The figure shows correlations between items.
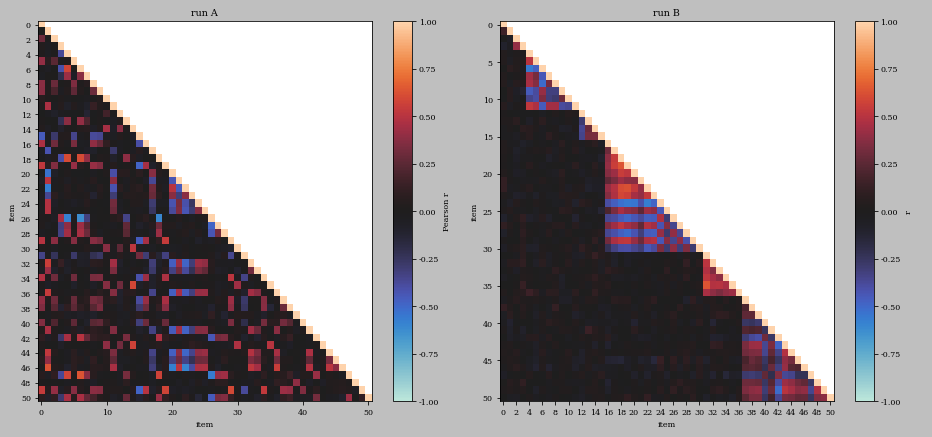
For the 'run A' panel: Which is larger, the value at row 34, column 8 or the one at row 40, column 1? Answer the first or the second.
the first
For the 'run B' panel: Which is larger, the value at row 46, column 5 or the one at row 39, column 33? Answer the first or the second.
the second
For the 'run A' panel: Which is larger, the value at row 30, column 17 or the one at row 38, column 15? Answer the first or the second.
the first
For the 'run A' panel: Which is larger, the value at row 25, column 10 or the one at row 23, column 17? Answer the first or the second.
the second
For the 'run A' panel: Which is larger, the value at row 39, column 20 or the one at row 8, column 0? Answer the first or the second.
the second
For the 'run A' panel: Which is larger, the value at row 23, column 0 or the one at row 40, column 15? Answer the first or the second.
the first
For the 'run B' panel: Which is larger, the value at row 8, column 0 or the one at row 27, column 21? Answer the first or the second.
the second
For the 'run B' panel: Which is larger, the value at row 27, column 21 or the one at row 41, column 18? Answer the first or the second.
the first
